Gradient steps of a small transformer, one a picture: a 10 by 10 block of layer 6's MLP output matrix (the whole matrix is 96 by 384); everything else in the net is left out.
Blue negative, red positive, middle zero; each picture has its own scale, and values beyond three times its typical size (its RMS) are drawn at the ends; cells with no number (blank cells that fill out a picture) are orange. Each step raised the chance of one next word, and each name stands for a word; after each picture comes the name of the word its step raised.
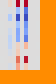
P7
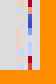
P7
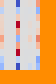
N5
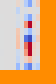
N5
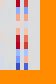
P7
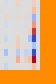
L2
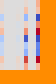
L2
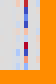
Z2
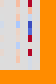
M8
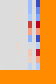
N5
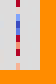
M8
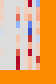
M8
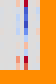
P7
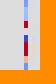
N5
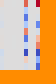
L2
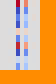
Z2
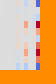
N5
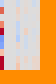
L2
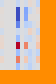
Z2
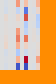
P7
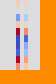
L2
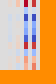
P7
